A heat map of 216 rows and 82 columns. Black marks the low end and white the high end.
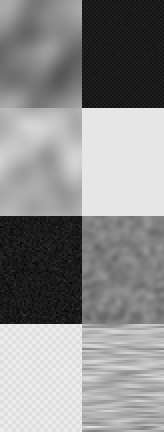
The table splits into 4 rows of 2 panels. Panel 1,1: middling, smooth. Panel 1,2: very low, checkered, faint in contrast. Panel 2,1: high, smooth. Panel 2,2: very high, flat. Panel 3,1: very low, fine-grained, faint in contrast. Panel 3,2: middling, blotchy, faint in contrast. Panel 4,1: very high, checkered, faint in contrast. Panel 4,2: high, streaked across.
